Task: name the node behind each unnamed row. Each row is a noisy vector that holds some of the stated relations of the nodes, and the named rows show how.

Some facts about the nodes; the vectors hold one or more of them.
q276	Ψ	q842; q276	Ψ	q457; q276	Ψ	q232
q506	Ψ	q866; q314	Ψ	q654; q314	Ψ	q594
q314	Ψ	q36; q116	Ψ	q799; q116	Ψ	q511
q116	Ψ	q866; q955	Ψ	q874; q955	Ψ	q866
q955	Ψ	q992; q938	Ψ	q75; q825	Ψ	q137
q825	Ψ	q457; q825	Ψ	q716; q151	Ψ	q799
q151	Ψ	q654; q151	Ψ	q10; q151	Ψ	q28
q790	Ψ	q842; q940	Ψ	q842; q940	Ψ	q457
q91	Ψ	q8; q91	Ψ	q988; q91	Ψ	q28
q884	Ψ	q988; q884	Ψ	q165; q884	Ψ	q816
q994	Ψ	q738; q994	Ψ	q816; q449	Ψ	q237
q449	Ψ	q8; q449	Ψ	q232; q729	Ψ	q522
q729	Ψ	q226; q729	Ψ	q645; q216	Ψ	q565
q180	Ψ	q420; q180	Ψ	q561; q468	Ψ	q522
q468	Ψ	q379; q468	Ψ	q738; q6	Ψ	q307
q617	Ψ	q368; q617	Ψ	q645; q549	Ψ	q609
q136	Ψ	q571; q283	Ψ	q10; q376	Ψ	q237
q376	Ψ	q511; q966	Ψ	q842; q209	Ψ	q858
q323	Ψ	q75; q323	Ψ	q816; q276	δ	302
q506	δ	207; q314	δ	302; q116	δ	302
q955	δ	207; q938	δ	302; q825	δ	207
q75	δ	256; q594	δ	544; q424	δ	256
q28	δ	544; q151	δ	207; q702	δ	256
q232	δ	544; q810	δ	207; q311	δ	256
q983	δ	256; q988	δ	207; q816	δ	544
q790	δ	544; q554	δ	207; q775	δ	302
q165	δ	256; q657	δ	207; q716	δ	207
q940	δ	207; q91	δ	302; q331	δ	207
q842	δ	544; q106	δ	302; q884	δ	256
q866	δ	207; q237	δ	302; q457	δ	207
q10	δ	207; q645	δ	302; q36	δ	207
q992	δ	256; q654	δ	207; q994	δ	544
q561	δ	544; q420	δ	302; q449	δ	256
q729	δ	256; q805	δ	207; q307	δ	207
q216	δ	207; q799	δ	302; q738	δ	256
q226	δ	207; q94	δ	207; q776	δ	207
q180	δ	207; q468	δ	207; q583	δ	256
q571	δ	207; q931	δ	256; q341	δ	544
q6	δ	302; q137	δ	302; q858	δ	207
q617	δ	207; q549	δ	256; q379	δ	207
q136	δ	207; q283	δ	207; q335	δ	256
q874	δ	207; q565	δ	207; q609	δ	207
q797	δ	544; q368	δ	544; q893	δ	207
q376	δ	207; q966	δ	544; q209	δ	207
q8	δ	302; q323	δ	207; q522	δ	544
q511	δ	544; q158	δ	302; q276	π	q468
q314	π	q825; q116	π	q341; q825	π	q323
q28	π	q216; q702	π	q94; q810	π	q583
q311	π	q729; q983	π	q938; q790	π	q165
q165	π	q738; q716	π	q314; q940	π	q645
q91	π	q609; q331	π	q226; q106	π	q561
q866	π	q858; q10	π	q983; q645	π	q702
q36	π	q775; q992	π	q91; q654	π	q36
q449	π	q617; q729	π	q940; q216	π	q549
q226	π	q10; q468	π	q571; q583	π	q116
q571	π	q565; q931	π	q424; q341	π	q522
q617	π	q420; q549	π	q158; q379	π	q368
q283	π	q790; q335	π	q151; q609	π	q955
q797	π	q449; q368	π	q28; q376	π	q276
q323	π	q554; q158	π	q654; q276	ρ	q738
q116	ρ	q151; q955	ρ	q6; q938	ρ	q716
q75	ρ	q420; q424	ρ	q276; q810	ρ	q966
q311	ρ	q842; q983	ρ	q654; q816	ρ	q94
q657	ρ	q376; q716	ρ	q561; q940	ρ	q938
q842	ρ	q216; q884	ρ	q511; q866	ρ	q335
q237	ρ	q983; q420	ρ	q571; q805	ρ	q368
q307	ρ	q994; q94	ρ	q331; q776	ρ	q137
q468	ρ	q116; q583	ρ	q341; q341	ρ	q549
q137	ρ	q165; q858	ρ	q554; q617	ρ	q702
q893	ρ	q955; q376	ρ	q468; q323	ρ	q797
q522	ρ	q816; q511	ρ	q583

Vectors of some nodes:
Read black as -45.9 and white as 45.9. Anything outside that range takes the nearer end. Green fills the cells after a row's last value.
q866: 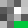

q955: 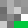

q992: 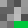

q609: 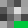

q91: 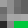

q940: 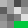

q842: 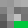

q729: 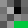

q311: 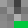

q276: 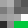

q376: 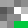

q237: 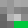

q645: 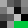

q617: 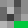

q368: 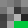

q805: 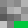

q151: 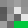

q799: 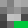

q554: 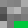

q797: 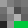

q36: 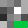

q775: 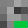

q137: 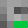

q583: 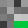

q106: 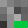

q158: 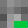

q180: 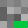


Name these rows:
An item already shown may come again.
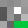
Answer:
q506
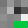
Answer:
q884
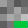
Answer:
q449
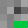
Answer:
q424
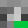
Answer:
q28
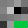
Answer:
q994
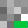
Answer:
q955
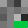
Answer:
q165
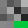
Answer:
q738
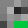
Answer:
q6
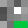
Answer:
q283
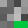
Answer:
q992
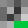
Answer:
q468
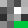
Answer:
q10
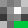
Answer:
q988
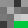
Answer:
q583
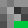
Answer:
q561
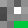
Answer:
q283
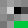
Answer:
q938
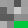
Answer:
q810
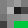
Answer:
q6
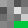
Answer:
q825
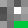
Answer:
q283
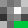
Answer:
q988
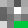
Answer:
q716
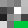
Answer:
q654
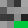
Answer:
q226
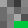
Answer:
q702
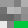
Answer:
q94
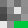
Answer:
q216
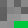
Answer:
q549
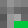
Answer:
q158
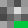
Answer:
q331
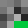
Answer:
q368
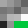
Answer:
q116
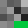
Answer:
q738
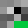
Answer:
q522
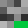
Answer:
q379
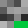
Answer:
q379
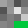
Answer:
q825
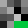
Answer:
q645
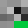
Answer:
q816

